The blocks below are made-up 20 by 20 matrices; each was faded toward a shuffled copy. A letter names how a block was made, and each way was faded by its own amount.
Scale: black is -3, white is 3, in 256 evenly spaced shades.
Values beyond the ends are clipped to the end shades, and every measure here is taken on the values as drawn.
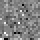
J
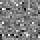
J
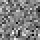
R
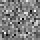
R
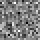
R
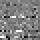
J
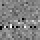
J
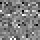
J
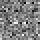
R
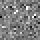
J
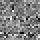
R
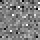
J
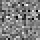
R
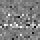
J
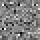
J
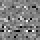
J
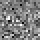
R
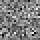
R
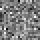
R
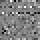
J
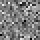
R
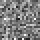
R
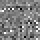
J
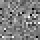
J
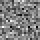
R
